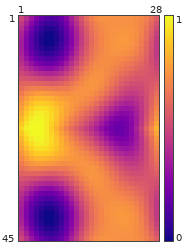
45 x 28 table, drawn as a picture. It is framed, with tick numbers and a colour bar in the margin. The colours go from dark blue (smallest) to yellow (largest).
Lone odd cells: none. Ninth with the highest average: middle left. Mirror symmetry: top to bottom.
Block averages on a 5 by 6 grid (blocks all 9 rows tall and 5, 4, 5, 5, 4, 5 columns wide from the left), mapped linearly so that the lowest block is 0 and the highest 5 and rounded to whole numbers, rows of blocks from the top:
102443 | 333433 | 553213 | 333433 | 102443
